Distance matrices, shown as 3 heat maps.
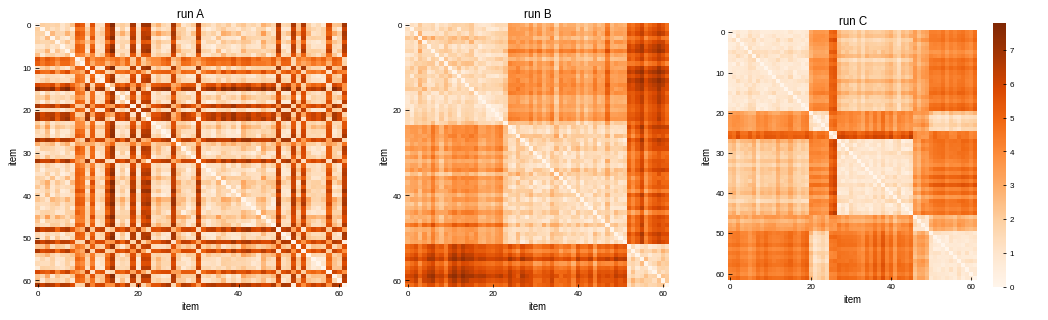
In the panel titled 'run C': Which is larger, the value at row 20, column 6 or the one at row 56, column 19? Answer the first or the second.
the second
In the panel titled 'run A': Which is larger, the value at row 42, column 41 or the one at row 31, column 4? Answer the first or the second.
the second
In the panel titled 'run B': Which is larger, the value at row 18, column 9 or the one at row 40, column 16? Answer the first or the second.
the second
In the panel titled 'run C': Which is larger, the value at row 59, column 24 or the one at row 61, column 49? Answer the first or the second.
the second
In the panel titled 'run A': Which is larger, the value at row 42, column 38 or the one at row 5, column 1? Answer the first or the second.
the first
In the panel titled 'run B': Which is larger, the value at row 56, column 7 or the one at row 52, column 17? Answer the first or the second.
the second
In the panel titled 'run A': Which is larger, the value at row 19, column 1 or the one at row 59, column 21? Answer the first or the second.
the second
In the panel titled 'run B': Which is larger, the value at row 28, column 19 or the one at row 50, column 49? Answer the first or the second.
the first
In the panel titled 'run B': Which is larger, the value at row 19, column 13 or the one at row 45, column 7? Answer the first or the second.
the second
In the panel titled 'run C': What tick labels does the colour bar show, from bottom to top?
0, 1, 2, 3, 4, 5, 6, 7
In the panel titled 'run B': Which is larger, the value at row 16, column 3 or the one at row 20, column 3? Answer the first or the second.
the first
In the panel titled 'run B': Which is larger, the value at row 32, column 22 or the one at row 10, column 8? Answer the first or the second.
the first
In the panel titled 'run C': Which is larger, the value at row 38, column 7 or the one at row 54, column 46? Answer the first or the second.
the second
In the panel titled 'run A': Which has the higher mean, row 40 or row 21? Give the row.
21
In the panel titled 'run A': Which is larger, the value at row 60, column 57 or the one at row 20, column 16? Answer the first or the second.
the first
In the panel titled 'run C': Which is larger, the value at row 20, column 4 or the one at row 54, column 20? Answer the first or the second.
the first
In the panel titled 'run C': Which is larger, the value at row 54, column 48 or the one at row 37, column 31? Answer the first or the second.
the first
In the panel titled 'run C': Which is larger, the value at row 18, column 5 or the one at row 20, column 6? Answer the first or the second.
the second
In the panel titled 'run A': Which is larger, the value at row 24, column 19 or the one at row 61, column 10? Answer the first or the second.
the second
